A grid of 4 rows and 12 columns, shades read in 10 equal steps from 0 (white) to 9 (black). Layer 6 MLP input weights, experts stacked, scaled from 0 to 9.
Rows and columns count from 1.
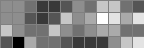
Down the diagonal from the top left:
4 4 5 5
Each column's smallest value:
2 4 3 5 2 2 4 3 0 1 2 1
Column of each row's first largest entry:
4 4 3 2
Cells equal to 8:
0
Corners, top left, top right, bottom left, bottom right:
4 6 6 1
